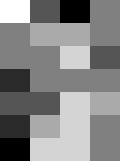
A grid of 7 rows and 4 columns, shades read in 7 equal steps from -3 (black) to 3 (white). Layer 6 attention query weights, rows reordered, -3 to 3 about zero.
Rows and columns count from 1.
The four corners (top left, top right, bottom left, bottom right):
3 0 -3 0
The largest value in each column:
3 2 2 1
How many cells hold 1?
4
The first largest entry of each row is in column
1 2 3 2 3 3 2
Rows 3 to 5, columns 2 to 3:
0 2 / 0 0 / -1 2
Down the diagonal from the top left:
3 1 2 0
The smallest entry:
-3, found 2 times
